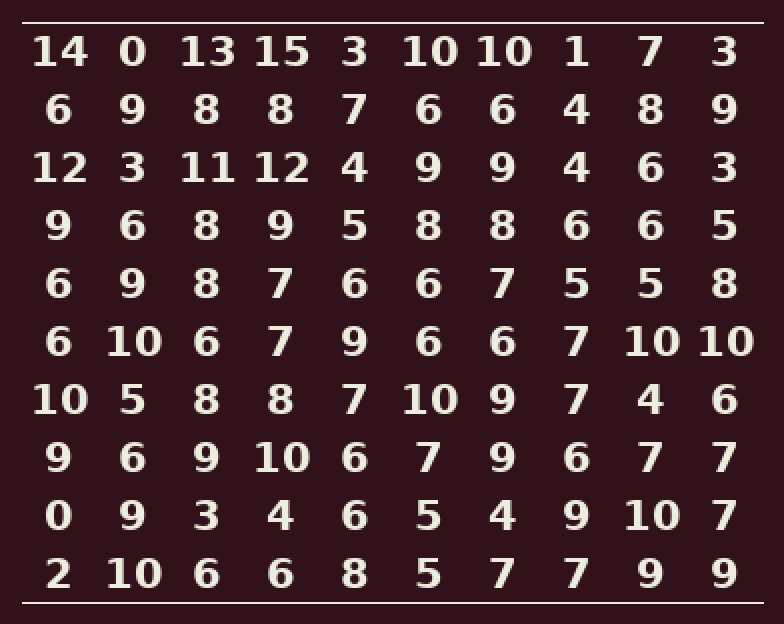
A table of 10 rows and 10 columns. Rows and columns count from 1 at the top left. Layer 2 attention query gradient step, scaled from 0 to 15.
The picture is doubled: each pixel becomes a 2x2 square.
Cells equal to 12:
2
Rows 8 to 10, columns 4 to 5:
10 6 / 4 6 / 6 8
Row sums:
76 71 73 70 67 77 74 76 57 69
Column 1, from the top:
14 6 12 9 6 6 10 9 0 2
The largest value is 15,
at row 1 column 4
